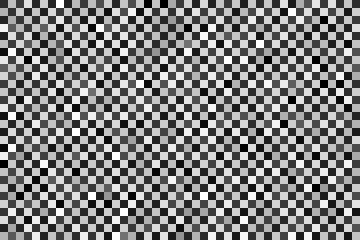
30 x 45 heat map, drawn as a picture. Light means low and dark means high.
The values fall into two levels. On average the colour sits 50% of the way up the scale. The field is checkered. No single row or column stands out from its neighbours. No overall slope runs across the table. There is no seam.
